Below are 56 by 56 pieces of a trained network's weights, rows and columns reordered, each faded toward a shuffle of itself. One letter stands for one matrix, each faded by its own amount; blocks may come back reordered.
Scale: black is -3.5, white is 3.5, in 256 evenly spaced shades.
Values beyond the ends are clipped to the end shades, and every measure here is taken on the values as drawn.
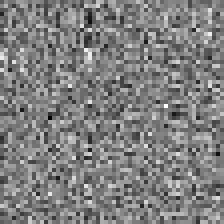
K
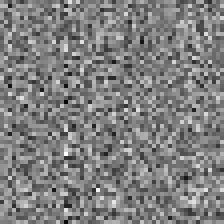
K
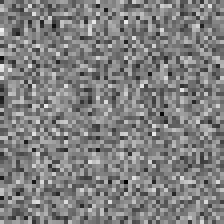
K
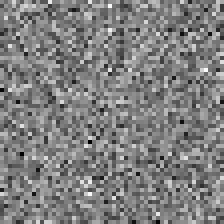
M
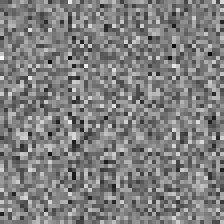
K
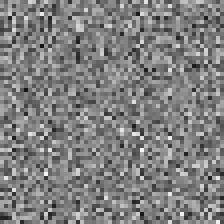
K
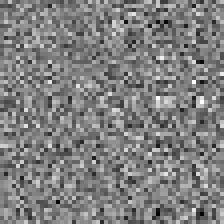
K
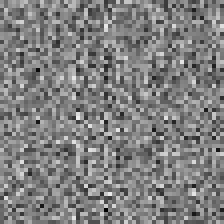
K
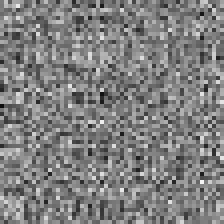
K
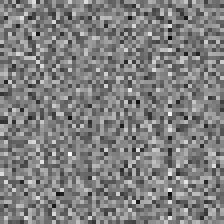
K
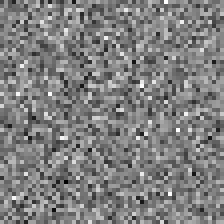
M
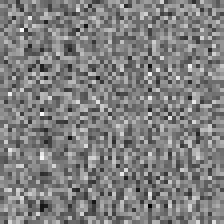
K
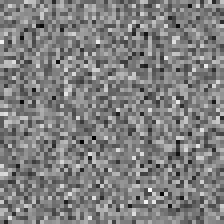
M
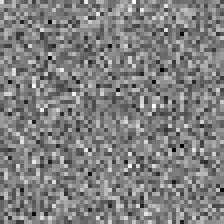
M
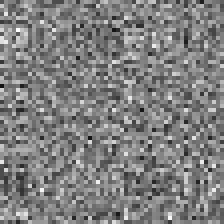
K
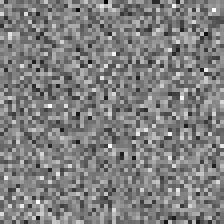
M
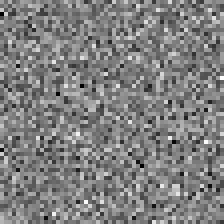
M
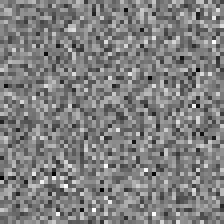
M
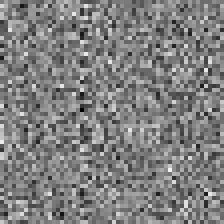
K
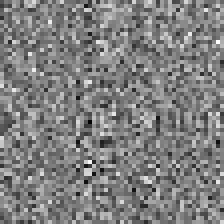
K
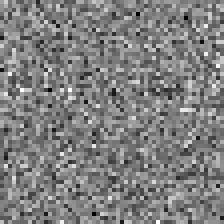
M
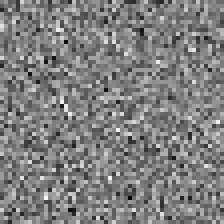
M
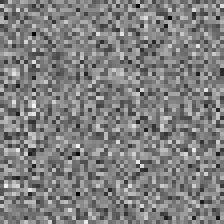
K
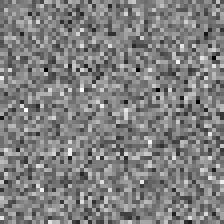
M
